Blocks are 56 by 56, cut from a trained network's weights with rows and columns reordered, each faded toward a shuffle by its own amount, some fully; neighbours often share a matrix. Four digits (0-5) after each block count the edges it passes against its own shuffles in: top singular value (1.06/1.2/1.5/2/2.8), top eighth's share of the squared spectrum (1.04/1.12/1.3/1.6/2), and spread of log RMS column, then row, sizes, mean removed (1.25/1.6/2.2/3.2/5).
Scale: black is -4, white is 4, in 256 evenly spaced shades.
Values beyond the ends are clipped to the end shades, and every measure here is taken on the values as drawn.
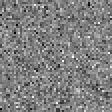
1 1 0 0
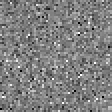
0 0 0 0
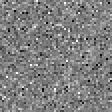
1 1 0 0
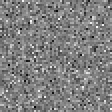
1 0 0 0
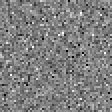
1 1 0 0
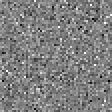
0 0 0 0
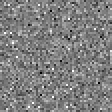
1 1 0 0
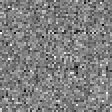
2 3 1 1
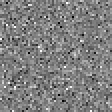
0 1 0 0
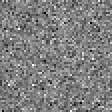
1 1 0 0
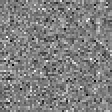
3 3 0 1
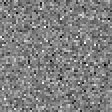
0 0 0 0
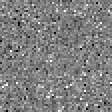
0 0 0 0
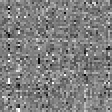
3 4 3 0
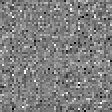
2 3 2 0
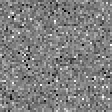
1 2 1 0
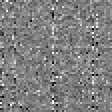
2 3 2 0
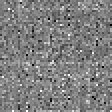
2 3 2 0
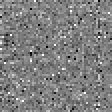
1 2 1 0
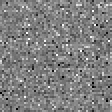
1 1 1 0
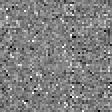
2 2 1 0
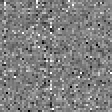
2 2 2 0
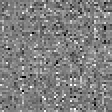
2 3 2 0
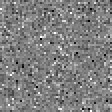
1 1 0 0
